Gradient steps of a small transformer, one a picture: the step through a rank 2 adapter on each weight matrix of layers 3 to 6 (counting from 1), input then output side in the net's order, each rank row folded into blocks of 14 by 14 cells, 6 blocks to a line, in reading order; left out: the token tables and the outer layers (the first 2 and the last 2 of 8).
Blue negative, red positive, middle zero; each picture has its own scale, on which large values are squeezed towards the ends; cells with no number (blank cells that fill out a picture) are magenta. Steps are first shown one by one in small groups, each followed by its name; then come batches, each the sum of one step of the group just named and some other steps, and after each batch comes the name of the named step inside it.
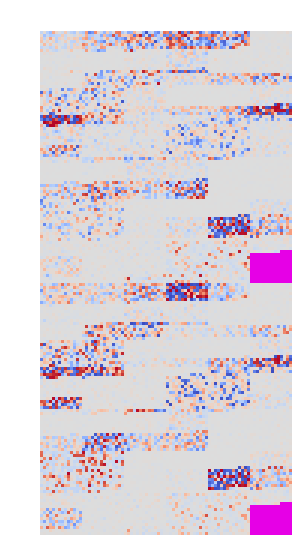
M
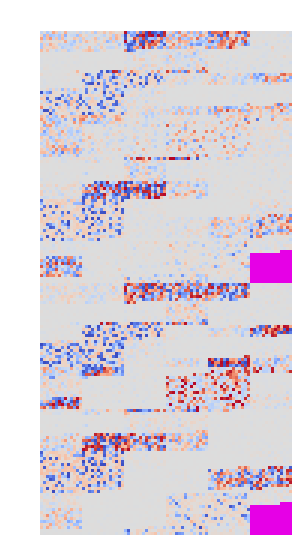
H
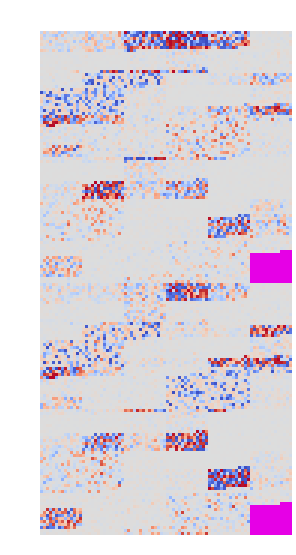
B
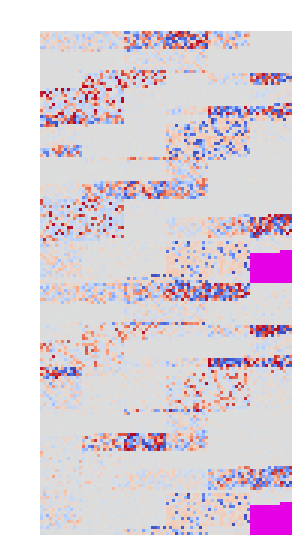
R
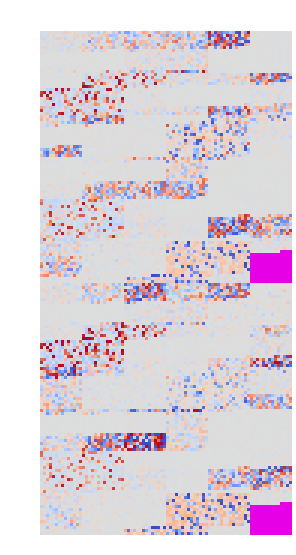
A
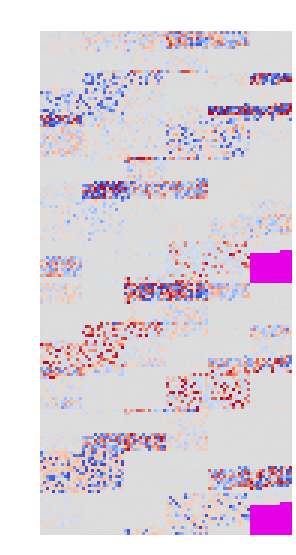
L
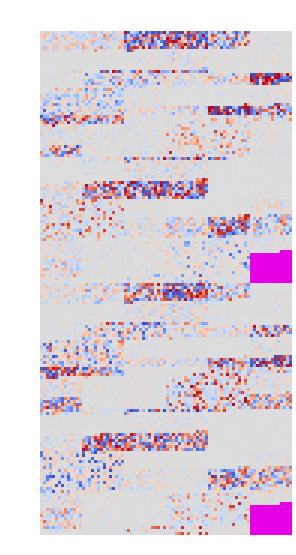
B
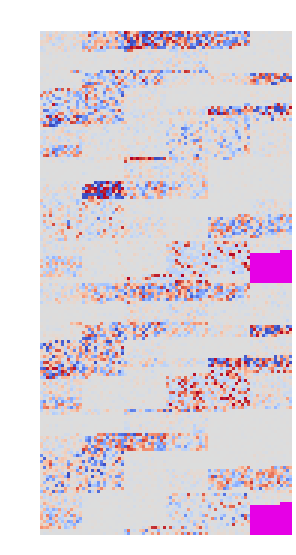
L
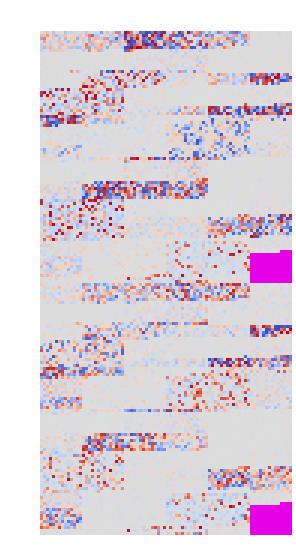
R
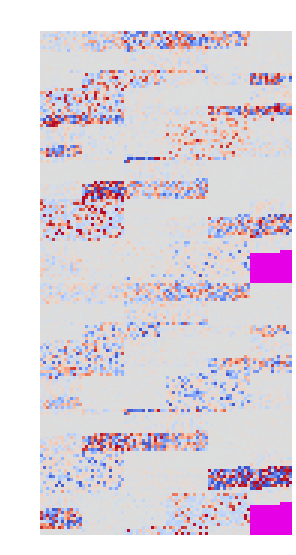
B
